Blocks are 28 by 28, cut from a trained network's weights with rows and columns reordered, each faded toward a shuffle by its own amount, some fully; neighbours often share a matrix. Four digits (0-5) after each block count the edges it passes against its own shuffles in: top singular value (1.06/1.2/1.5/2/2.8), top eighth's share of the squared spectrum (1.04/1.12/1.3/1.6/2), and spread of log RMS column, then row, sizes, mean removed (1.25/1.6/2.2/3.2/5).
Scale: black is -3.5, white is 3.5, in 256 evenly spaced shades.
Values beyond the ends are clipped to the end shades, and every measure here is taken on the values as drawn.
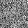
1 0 0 0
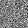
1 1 0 0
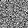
2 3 0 0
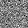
0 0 0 0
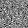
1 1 0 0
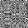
3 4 1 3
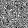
0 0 0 0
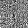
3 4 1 1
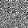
2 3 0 2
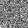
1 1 0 0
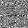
2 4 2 1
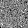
0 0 0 0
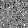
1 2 1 0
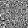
3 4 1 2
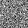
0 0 0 0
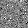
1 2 0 0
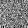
2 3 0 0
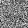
0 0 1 0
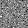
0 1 0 0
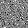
0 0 0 0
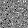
0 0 0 0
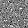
1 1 0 0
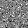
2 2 0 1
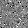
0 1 0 0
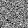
0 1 0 0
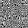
3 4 2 1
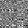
3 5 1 2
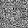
3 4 0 2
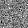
0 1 0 0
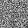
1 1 0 1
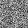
0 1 0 0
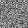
3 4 0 2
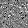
1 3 0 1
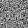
2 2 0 1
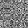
3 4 1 2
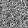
2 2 0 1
